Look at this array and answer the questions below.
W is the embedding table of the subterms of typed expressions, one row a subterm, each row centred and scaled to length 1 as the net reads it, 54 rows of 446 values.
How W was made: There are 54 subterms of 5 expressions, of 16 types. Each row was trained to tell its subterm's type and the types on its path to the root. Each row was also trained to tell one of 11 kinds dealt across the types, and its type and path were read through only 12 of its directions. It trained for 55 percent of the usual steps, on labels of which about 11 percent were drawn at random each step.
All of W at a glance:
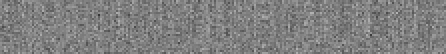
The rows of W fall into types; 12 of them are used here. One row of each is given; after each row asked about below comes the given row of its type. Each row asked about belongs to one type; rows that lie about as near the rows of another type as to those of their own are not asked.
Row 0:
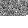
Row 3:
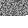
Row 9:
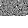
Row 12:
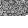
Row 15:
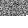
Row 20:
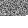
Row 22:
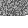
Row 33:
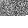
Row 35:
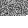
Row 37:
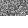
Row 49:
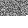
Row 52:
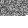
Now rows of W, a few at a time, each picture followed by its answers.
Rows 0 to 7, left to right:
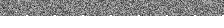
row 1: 3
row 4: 20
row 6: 49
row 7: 35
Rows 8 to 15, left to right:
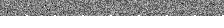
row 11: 52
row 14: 22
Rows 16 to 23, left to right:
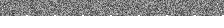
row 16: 52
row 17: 0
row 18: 9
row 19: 22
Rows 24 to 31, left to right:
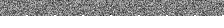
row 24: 22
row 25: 37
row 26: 12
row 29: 15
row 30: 37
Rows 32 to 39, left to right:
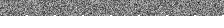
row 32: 22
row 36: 12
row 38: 9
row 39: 33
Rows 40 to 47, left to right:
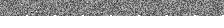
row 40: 12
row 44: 52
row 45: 3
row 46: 52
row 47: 33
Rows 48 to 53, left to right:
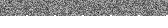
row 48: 37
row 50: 3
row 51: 20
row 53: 0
